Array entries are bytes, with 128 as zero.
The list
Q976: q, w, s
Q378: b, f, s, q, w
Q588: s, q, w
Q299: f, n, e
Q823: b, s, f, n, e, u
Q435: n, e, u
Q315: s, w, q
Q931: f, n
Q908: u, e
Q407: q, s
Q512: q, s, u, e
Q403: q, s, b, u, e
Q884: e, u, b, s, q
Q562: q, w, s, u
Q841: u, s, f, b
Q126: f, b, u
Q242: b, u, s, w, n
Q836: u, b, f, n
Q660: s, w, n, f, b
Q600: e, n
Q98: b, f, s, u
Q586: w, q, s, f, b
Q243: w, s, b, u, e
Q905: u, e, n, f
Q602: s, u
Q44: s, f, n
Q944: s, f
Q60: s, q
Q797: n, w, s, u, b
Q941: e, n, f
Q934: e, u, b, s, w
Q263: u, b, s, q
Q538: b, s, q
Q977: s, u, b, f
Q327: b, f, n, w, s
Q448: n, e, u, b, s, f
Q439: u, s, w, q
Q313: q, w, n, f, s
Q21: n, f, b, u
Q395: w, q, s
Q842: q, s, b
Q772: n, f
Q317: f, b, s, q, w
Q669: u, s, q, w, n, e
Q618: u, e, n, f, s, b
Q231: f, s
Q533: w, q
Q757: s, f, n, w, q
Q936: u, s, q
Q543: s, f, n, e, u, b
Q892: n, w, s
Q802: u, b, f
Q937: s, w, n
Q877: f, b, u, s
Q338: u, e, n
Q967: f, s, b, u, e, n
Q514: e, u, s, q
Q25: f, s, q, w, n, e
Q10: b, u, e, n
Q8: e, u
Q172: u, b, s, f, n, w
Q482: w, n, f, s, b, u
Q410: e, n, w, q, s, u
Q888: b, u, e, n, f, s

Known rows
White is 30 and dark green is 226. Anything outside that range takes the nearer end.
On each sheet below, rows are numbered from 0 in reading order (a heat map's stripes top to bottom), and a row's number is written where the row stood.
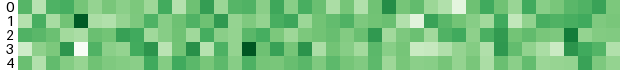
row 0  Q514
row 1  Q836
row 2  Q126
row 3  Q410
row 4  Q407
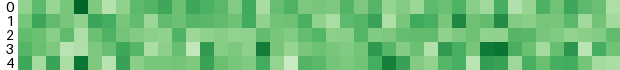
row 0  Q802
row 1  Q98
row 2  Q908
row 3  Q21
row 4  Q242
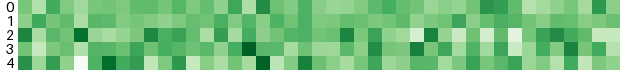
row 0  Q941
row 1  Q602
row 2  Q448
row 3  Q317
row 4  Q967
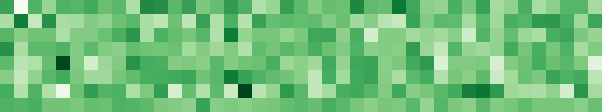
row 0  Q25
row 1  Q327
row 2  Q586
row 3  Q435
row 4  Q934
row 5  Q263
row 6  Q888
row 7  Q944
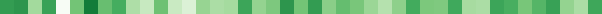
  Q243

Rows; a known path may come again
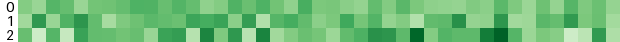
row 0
Q600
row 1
Q977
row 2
Q313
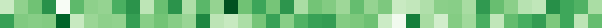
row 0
Q410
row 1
Q543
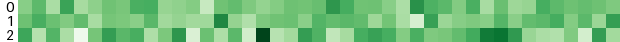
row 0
Q976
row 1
Q44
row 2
Q888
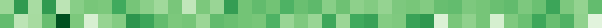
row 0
Q892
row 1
Q934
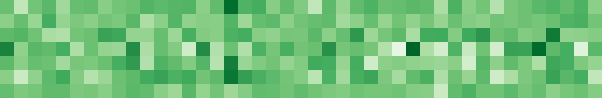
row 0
Q538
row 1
Q533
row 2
Q126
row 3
Q823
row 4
Q586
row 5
Q263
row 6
Q8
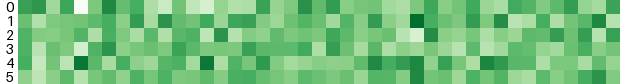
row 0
Q243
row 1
Q378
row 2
Q299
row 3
Q842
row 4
Q660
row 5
Q588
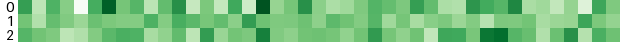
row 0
Q618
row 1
Q407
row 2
Q21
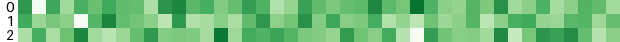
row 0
Q25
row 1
Q403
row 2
Q172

